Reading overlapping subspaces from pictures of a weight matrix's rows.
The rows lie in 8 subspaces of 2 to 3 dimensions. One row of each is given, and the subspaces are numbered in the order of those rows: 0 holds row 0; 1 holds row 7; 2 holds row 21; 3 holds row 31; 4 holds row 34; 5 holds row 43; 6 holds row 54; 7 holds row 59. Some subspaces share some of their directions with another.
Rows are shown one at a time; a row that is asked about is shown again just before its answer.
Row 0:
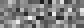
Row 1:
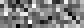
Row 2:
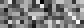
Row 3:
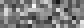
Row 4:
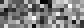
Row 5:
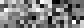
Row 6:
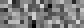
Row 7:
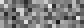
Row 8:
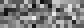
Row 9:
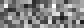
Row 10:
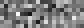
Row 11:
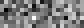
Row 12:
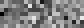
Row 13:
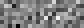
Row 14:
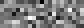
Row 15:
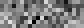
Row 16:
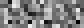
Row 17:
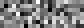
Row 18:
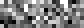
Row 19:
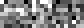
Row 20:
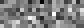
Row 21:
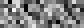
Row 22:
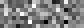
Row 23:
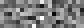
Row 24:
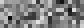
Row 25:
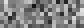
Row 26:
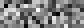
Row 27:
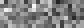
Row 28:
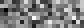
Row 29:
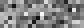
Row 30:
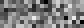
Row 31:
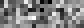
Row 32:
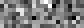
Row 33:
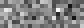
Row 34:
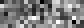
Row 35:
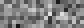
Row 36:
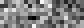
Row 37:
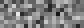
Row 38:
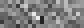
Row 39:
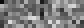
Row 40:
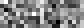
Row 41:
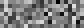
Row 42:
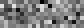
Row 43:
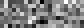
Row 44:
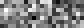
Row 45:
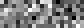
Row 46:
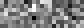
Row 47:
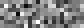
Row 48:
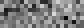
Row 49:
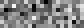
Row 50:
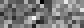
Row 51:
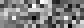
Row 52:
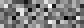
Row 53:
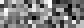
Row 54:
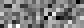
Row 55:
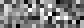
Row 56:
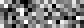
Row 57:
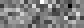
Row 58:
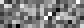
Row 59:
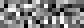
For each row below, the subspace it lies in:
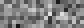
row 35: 6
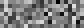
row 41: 3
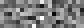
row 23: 0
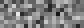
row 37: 7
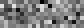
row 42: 3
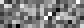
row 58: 6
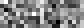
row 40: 4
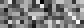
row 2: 2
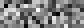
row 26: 7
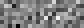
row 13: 6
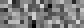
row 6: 2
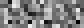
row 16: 2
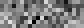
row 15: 2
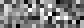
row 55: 6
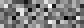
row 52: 1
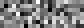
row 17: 7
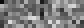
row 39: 4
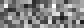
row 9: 7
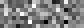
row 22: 5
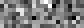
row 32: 1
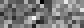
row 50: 5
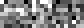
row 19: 1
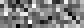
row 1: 5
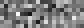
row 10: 7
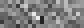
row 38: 2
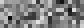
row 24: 3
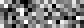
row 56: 1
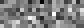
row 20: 0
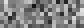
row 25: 3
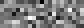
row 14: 0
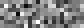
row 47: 7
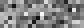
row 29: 2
